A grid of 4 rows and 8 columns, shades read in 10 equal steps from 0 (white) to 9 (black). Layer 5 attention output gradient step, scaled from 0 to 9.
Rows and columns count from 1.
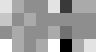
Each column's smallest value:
0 3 3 3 0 4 3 1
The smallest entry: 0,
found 2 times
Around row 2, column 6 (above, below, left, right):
7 5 4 4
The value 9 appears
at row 4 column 6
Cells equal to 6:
0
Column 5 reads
1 4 3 0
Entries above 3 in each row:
3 6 6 2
